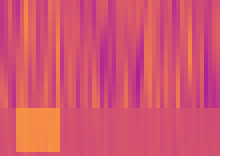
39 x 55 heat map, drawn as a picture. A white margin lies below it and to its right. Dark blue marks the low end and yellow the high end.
Ninth with the highest average: bottom left. Seam: horizontal, 70% of the way down, the bottom part calmer. Odd patch: higher, in the bottom left. Grain: streaks running down.
